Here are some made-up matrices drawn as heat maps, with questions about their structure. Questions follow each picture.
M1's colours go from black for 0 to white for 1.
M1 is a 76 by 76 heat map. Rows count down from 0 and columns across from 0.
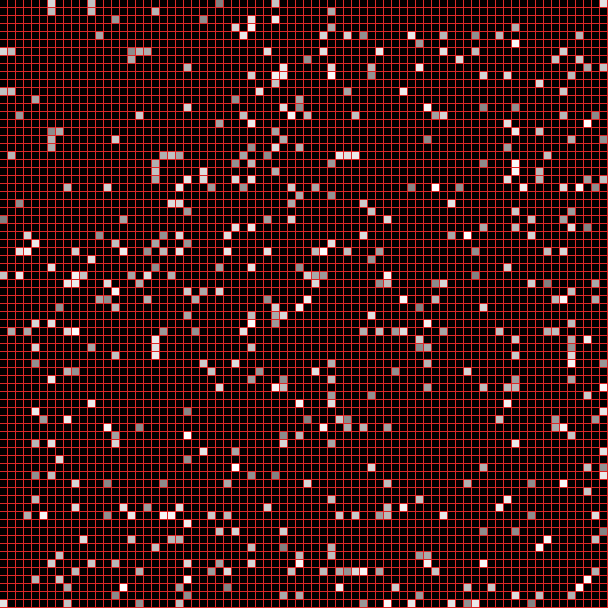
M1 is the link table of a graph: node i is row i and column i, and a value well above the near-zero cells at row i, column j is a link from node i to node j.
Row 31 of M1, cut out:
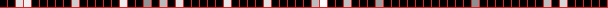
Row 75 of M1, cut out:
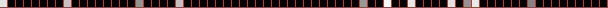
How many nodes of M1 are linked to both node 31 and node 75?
2
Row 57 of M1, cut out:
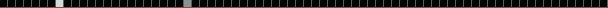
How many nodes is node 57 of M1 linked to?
2
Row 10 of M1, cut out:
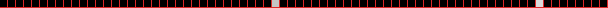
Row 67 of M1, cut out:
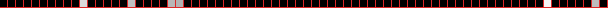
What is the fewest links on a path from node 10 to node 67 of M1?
1
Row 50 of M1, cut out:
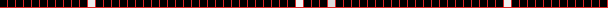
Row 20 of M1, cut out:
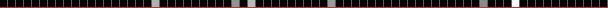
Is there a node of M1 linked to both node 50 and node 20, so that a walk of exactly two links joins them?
yes
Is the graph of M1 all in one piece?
yes
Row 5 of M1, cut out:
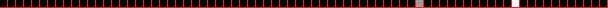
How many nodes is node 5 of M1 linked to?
2
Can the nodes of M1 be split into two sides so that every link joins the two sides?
yes
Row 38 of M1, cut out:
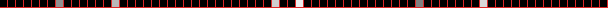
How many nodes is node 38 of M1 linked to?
6
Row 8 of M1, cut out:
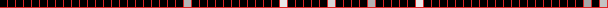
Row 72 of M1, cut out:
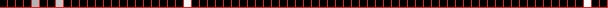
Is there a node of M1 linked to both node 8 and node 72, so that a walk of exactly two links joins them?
yes
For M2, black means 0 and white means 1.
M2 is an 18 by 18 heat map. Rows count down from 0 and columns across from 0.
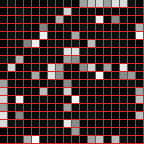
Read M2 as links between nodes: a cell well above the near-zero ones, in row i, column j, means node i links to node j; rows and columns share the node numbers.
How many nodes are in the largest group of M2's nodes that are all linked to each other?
2
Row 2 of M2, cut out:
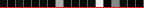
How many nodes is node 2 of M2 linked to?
3
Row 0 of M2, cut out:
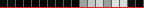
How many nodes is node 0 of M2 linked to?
6
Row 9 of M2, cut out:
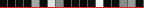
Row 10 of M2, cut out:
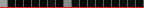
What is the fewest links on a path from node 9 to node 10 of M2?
3
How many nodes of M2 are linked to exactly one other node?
2
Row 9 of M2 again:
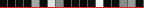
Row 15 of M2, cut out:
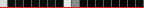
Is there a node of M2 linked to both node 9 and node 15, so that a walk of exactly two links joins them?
no
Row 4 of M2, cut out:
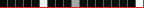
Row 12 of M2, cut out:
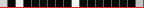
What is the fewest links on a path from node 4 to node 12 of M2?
2
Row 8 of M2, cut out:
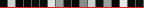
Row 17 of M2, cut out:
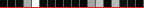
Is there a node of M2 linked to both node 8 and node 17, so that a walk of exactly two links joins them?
yes
